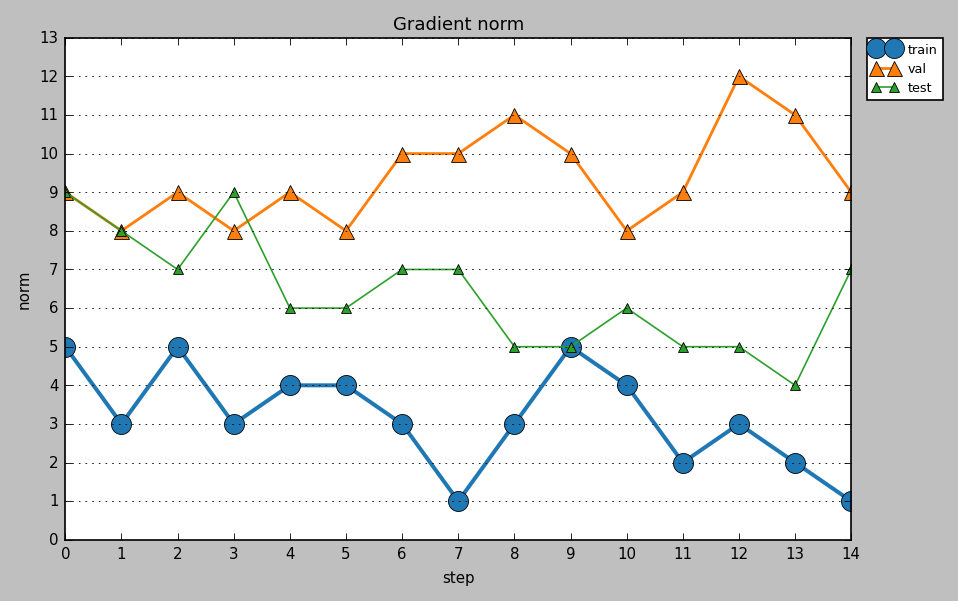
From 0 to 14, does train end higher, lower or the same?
lower
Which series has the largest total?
val
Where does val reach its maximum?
12
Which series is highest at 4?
val
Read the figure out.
Title: Gradient norm
x-axis: step, ticks 0 1 2 3 4 5 6 7 8 9 10 11 12 13 14
y-axis: norm, ticks 0 1 2 3 4 5 6 7 8 9 10 11 12 13
Legend: train, val, test
Values:
train: 5 3 5 3 4 4 3 1 3 5 4 2 3 2 1
val: 9 8 9 8 9 8 10 10 11 10 8 9 12 11 9
test: 9 8 7 9 6 6 7 7 5 5 6 5 5 4 7
